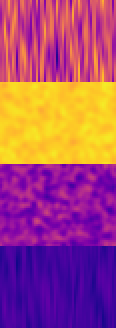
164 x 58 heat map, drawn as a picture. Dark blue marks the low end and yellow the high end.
It is made of 4 by 1 panels. Panel 1,1: middling, streaked downward, strong in contrast. Panel 2,1: very high, blotchy, faint in contrast. Panel 3,1: low, blotchy. Panel 4,1: very low, streaked downward, faint in contrast.
